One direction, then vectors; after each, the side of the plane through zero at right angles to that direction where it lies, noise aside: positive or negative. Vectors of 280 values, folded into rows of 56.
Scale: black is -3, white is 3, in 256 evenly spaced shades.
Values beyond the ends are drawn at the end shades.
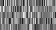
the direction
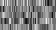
negative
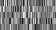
positive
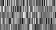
positive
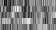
negative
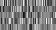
negative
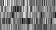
positive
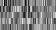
negative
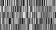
positive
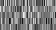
positive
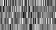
negative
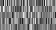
positive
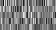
positive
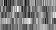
negative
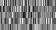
negative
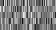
positive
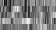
negative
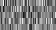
negative
